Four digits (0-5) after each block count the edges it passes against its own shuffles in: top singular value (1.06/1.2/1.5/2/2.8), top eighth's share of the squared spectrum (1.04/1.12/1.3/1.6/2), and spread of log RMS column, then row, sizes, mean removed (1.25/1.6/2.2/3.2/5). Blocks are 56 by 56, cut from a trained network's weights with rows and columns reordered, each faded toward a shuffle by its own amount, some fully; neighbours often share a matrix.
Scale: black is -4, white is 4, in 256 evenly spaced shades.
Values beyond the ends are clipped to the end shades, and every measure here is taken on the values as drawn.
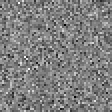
0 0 0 0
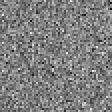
0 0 0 0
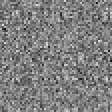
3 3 0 2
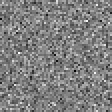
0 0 0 0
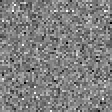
0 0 0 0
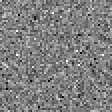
0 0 0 0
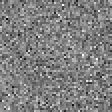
1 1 0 0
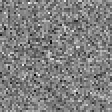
0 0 0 0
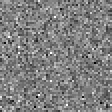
1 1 0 0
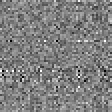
3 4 1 2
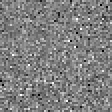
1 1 0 0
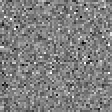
1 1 0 0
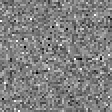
1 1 0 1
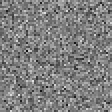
1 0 0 0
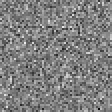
1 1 0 0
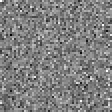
1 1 0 0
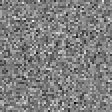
2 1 0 0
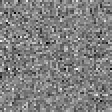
2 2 1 1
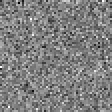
2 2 0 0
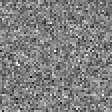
1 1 0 0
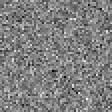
0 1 0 0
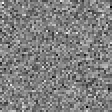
1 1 0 0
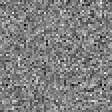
2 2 1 1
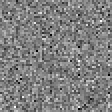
2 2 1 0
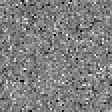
1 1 0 0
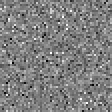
1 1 0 0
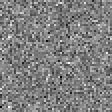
2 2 1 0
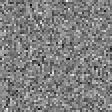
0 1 0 0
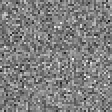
1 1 1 0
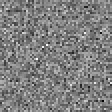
1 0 0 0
